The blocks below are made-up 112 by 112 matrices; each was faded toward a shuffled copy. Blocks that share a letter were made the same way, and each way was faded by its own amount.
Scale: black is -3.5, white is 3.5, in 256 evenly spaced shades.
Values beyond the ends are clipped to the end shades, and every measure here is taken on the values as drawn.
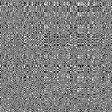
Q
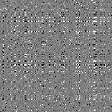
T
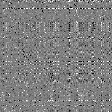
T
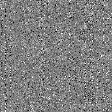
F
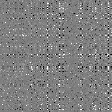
T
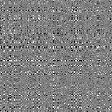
Q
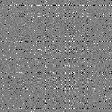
T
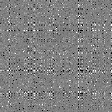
T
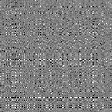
Q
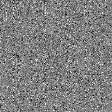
F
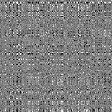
Q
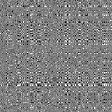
Q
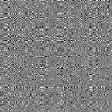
Q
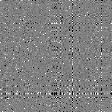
T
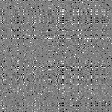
T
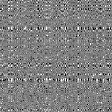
Q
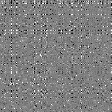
T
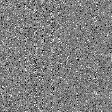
F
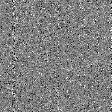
F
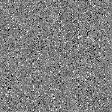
F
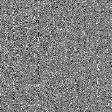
F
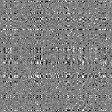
Q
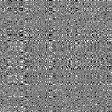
Q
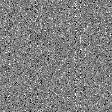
F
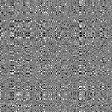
Q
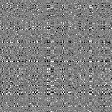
Q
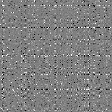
T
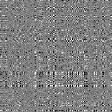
Q
